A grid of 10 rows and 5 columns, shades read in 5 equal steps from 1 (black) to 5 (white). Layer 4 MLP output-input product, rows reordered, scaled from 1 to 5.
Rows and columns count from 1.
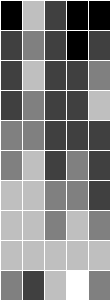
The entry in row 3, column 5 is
3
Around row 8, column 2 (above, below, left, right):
4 4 4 3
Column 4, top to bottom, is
1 1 2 2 2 3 3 4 4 5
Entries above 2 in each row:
1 1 2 2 2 3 4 5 5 4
